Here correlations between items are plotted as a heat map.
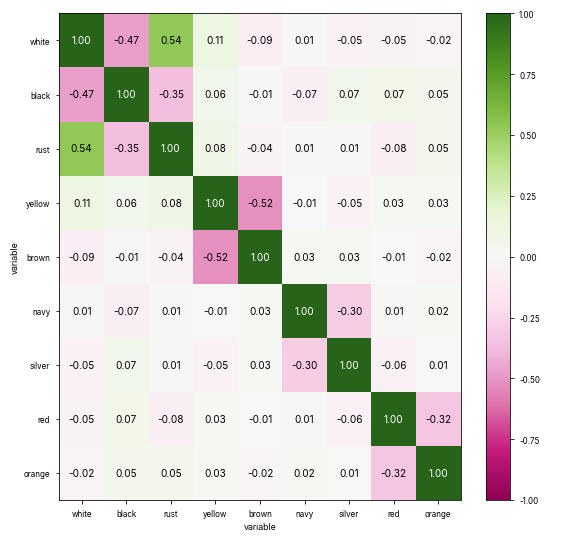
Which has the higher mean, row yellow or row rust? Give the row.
rust
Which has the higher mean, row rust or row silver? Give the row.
rust
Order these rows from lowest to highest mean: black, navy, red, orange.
black, red, navy, orange
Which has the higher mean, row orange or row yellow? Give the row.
orange
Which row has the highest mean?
rust
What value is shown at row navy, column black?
-0.07
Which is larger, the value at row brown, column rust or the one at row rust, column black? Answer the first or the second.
the first
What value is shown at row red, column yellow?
0.03
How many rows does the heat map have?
9
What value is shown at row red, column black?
0.07
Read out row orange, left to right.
-0.02 0.05 0.05 0.03 -0.02 0.02 0.01 -0.32 1.00
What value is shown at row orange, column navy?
0.02
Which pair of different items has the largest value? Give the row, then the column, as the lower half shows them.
rust, white
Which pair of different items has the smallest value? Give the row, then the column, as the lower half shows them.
brown, yellow
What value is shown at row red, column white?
-0.05
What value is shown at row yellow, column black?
0.06
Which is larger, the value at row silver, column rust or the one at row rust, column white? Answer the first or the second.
the second
